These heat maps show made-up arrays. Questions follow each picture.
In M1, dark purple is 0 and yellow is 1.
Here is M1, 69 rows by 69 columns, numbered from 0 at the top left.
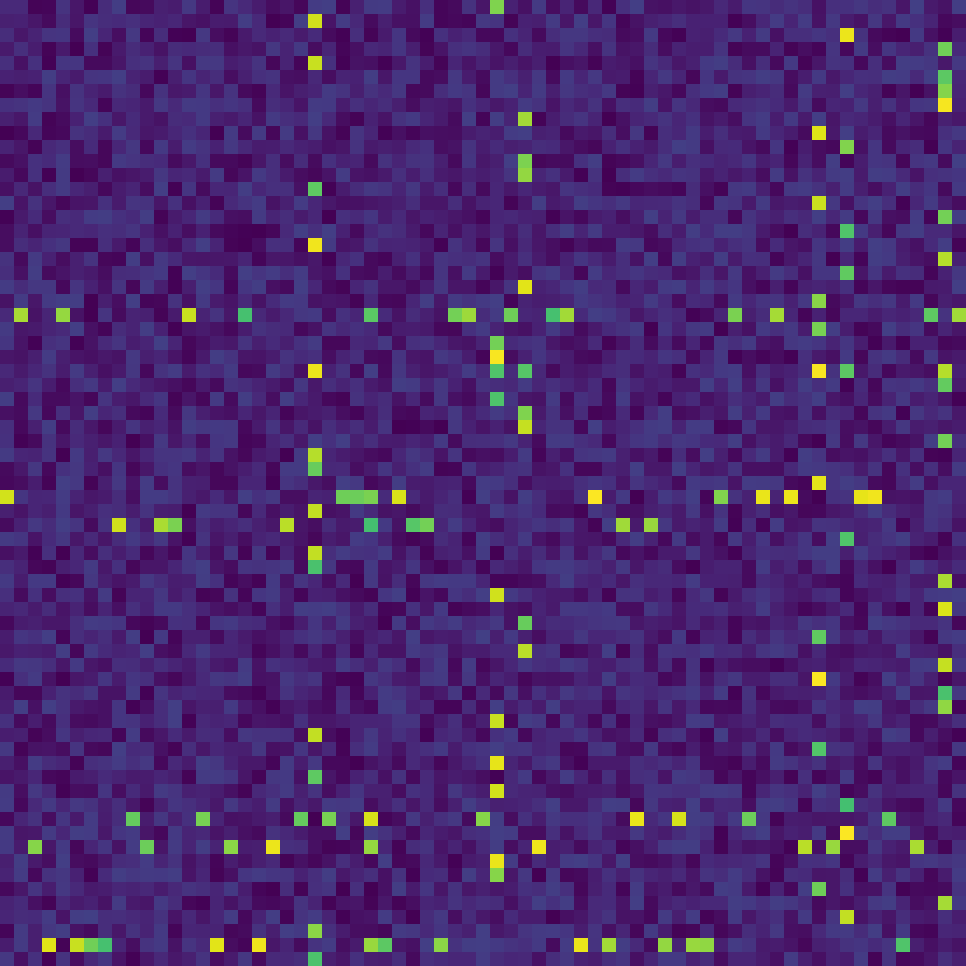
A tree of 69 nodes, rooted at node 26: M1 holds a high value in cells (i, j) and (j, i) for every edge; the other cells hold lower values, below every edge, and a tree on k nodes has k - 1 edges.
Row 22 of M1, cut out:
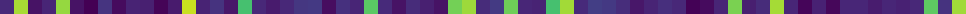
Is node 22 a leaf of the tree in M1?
no
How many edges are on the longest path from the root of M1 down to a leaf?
2
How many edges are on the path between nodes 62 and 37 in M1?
3
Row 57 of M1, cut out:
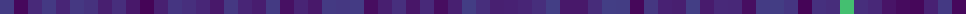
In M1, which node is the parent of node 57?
60
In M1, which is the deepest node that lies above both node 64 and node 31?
67
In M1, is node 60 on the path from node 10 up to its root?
yes
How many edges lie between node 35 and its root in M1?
1
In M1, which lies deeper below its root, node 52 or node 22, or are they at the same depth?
node 52
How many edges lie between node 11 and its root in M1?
2
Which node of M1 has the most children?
67
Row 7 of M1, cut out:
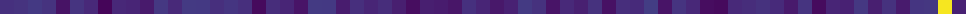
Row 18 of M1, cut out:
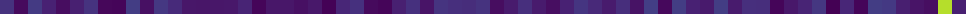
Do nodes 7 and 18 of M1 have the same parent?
yes
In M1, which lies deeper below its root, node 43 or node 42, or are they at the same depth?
the same depth
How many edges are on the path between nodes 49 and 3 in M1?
2
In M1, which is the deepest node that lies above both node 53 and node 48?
58
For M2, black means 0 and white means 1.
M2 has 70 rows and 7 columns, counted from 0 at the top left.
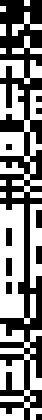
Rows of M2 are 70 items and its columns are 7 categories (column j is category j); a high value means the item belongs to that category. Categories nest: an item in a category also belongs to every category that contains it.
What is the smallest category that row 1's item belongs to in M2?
0
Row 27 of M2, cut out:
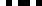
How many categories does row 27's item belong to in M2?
3
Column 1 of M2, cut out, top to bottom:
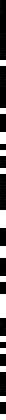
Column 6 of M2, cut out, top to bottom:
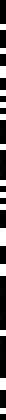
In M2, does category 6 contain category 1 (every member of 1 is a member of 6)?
no
